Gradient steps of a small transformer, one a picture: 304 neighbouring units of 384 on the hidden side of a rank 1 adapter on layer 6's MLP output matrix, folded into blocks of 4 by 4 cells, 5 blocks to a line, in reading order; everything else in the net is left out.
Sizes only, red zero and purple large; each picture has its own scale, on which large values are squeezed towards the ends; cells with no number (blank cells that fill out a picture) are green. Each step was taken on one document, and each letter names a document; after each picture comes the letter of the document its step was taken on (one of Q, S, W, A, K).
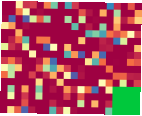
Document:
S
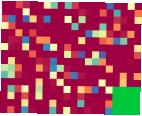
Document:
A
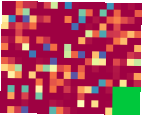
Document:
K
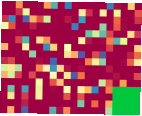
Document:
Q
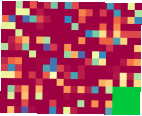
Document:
S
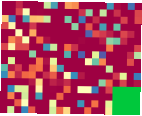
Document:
A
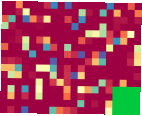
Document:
Q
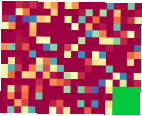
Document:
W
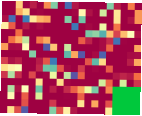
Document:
S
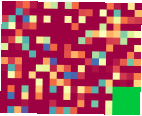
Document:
K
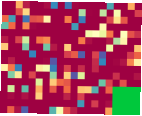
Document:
K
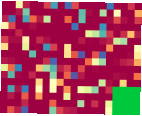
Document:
K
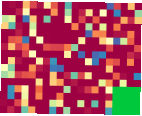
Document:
W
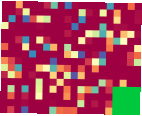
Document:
Q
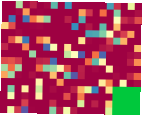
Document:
S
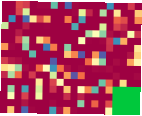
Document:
Q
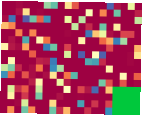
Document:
A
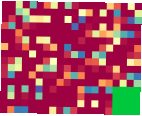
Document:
S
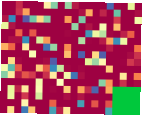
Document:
A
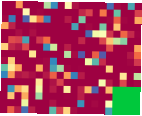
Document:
A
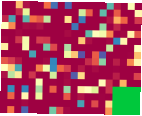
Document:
Q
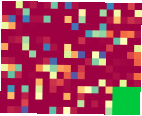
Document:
K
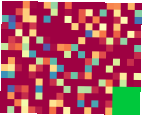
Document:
W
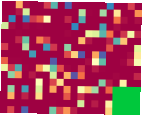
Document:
Q
